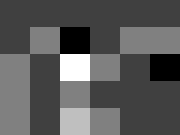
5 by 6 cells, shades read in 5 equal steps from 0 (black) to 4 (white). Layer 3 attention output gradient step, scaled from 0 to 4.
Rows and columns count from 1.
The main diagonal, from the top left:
1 2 4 1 1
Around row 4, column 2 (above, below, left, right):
1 1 2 2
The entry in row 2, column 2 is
2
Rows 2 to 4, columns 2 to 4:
2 0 1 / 1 4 2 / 1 2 1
